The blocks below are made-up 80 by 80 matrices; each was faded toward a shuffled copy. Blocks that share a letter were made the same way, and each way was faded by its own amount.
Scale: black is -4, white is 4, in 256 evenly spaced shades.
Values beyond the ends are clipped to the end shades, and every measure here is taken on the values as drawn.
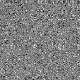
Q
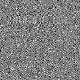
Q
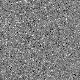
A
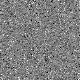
A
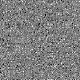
Q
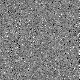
A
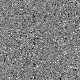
A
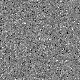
A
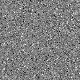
A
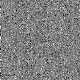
A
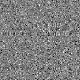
Q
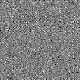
Q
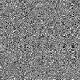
Q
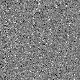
A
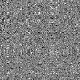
Q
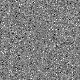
A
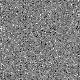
A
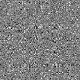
Q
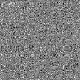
Q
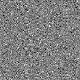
Q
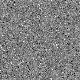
A
